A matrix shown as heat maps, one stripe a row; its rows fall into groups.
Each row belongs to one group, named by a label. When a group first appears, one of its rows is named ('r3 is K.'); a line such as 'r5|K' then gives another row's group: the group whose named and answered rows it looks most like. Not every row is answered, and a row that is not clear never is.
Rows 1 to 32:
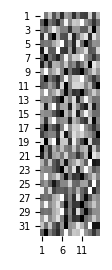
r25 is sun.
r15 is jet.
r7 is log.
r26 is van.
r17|log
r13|jet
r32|log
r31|van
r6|sun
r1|van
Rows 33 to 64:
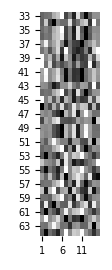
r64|log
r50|jet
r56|van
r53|log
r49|jet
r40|van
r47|jet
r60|sun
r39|van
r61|log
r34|sun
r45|van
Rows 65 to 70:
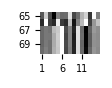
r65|sun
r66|sun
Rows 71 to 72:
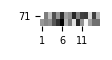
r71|van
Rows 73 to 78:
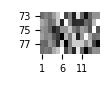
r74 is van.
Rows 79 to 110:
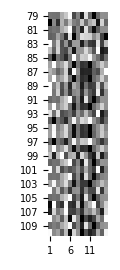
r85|log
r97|log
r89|van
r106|sun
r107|sun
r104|van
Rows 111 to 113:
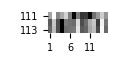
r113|sun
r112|sun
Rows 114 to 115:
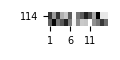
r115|log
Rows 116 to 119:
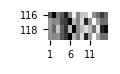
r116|log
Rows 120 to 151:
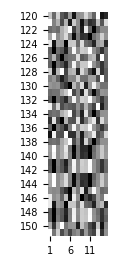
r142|log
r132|log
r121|van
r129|sun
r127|log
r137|sun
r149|log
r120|van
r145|jet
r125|log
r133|van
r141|log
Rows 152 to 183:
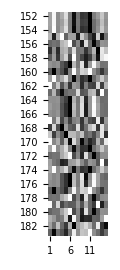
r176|jet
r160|log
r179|van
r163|sun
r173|sun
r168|sun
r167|van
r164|jet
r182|van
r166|jet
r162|van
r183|log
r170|van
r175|jet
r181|van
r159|jet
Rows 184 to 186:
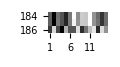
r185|log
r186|sun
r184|log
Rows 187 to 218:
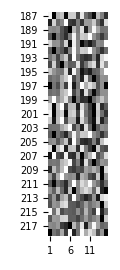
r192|log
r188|sun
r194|sun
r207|sun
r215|van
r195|van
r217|jet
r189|jet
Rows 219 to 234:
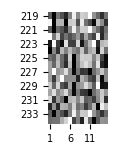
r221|log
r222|van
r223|sun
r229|van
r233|log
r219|log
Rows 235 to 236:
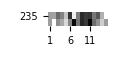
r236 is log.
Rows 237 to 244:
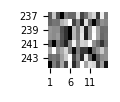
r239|jet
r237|sun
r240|jet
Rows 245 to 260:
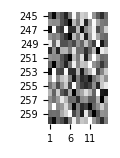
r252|log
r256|van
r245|log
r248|jet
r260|log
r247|sun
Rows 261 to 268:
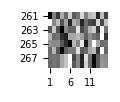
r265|jet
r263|sun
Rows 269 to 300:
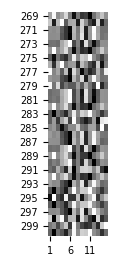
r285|sun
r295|sun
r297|jet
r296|log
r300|log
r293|jet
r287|jet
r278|jet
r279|van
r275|log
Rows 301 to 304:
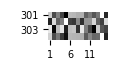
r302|sun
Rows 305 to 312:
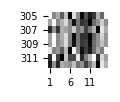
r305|van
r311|sun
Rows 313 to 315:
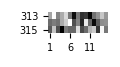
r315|sun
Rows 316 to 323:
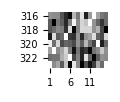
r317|log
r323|van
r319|sun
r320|van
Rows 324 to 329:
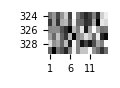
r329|log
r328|van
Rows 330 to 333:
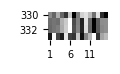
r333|sun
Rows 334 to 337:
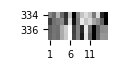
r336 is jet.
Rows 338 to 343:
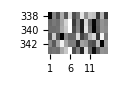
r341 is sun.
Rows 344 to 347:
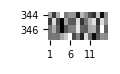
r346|sun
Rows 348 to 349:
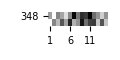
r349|van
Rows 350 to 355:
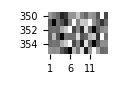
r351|log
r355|jet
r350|sun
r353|sun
